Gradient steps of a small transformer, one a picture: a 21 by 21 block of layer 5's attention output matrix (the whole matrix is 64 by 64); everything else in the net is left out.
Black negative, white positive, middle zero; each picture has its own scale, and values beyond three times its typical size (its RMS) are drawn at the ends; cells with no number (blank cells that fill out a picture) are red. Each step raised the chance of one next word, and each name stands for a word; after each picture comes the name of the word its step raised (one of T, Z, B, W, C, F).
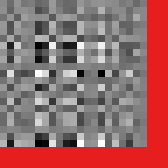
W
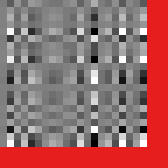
W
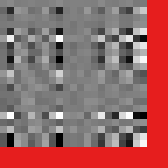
W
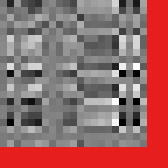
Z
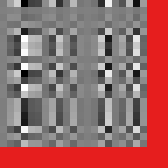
Z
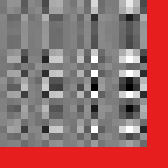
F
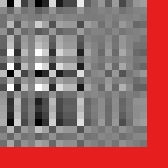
Z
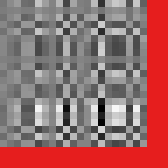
Z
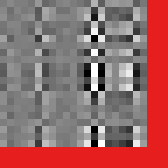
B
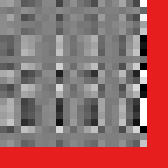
Z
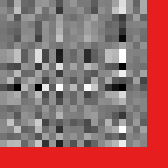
F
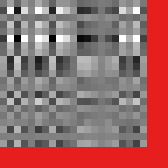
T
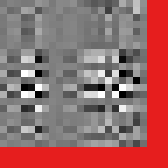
F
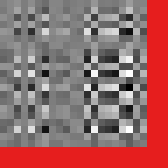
F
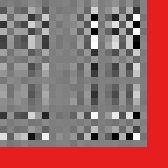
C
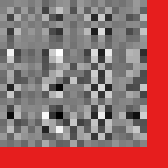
F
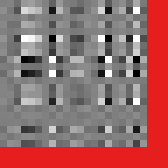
T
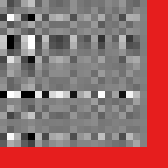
C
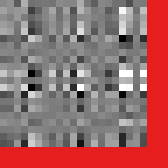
B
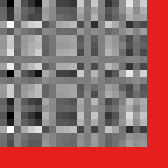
Z
